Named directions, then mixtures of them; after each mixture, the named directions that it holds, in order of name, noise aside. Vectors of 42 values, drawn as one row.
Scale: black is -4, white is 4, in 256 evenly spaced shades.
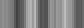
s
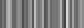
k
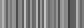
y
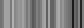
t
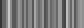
k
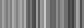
s, t, y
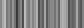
s, y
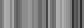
s, t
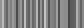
y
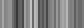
k, s, y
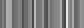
k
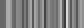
k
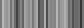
s, t, y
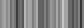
s, t, y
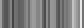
t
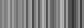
k, t, y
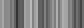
s, y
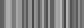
k, t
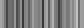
k, t, y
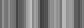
s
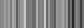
t, y
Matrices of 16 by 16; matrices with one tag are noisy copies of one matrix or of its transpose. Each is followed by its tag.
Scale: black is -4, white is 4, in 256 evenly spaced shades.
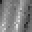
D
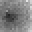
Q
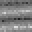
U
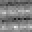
U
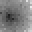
Q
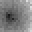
Q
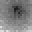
Q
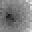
Q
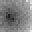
Q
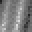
D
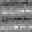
U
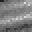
D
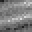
D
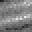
D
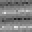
U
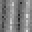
U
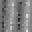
U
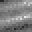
D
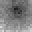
Q
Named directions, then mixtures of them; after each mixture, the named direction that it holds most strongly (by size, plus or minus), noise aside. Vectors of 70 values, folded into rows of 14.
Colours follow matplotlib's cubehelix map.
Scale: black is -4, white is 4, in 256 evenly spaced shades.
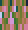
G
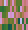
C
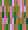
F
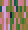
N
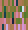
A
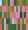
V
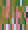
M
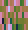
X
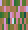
V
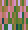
X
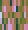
G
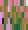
X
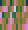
G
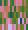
C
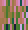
M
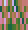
C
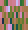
X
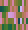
C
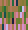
A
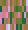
X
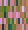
C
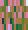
X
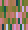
M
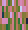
F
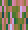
F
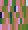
G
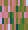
X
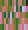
G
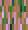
F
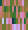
V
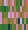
C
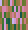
V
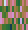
C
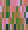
M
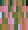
G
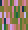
V
